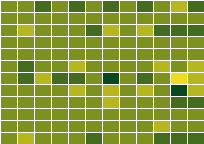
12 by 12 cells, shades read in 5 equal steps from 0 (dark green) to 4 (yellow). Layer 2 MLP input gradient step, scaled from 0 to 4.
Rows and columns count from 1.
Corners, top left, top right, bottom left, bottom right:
2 1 2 1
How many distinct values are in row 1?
3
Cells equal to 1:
20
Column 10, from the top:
2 2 1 2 2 3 2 2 2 2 3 1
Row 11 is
2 2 2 2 2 2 2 2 2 3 2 2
